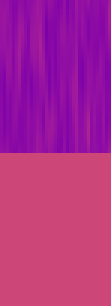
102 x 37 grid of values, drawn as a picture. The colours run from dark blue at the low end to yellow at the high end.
It is made of 2 by 1 panels. Panel 1,1: low, streaked downward, faint in contrast. Panel 2,1: middling, flat.
